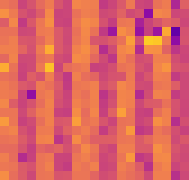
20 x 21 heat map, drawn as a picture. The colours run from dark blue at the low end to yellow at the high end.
Odd patch: rougher, in the top right. Stripes: upright, repeating 5 times. Roughest part: top right.
